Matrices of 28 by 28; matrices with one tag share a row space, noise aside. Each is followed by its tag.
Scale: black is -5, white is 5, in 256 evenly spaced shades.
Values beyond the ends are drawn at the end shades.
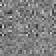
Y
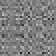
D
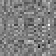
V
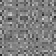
Y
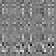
D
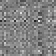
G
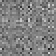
D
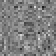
V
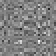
V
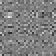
Y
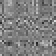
Y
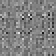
D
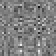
V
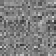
G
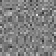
Y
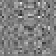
V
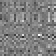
G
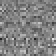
G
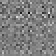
D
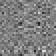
V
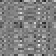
V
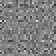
Y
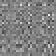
D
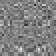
V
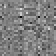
V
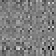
D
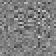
V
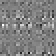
D
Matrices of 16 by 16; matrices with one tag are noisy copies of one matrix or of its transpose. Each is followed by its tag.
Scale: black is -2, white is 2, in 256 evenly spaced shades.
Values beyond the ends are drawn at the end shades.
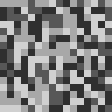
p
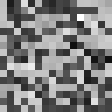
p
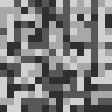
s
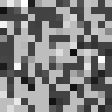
p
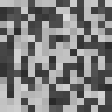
p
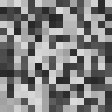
p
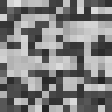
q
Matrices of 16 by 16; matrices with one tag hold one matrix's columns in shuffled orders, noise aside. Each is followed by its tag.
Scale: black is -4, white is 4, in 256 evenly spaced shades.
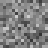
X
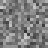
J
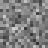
X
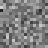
J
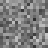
J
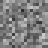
J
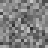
X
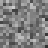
J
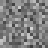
J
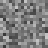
J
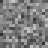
X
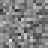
J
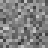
X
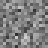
J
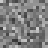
X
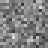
J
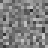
J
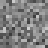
X
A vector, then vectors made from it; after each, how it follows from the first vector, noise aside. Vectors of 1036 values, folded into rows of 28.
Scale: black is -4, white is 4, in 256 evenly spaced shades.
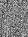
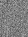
shrunk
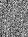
copied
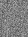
shrunk
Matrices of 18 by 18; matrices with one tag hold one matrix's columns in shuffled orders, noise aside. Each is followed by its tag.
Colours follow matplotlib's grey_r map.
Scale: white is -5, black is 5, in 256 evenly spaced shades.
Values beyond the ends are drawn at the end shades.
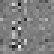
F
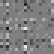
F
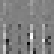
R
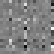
F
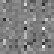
F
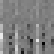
R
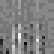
R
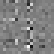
F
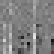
R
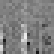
R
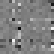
F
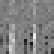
R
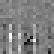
R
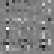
F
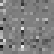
F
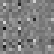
F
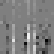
R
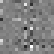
F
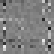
F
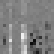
R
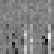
R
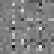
F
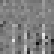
R
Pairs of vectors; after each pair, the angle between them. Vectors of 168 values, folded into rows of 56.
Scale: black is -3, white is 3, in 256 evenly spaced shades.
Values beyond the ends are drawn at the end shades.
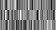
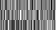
nearly parallel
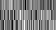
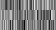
partly opposed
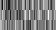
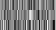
orthogonal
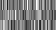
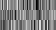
nearly opposite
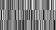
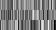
partly aligned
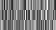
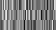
nearly opposite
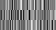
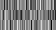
orthogonal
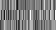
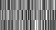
partly opposed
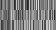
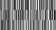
nearly parallel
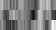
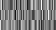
orthogonal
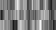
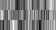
nearly opposite
